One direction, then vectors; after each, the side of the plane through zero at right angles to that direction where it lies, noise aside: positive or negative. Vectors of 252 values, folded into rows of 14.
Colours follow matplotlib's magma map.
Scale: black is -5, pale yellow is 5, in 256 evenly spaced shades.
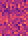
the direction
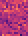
negative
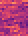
negative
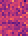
positive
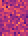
negative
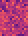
positive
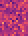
positive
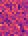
negative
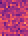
positive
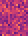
negative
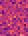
positive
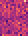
negative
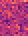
negative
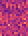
positive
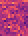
negative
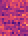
positive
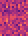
positive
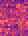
positive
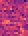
positive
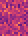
negative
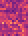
positive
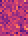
negative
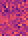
positive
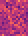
negative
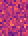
negative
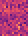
negative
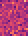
negative
